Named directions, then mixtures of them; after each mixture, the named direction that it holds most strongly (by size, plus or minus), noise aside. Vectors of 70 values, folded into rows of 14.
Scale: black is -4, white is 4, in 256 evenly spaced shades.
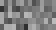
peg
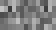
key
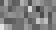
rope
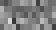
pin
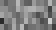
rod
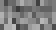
pin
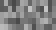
key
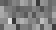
pin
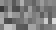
peg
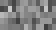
key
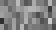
rod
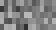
peg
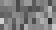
rod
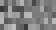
peg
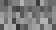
pin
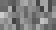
key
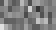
rope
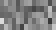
rod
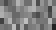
rod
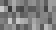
key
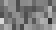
rod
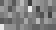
rope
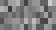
key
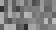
peg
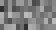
peg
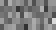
peg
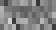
pin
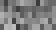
pin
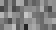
peg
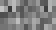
key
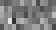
pin
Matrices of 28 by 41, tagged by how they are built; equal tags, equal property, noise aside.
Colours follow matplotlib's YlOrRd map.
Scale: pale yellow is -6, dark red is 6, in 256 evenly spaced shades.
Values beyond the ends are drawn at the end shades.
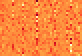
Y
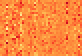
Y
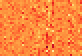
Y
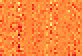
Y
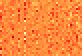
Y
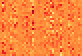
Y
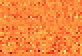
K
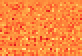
K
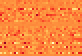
K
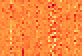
Y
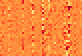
Y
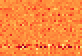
K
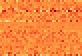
K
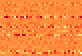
K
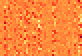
Y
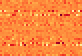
K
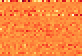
K
